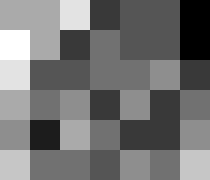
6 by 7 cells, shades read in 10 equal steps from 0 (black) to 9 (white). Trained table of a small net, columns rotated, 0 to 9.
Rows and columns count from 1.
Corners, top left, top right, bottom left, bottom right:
6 0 7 7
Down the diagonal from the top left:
6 6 3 2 2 4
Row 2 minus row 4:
3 2 -3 2 -2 1 -4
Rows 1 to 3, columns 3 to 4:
8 2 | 2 4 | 3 4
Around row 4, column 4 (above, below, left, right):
4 4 5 5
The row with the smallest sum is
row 5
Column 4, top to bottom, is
2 4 4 2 4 3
